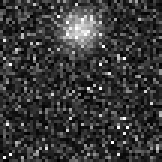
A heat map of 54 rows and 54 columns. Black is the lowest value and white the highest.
Ninth with the highest average: top middle. Average level on the scale: 20%. Stripes: none. Bumps: one, in the top middle. Mirror symmetry: none. Histogram: skewed, a long tail of high values.
